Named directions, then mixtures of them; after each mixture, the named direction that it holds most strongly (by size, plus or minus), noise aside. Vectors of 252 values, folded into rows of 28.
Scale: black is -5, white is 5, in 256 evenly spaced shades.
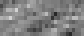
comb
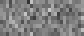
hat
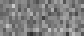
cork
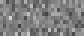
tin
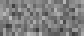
cork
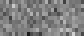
cork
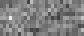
hat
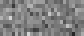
cork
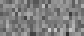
cork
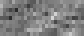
comb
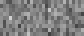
tin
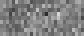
hat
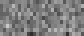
cork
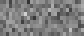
hat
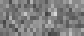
hat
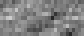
comb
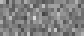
tin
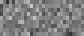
tin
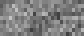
comb
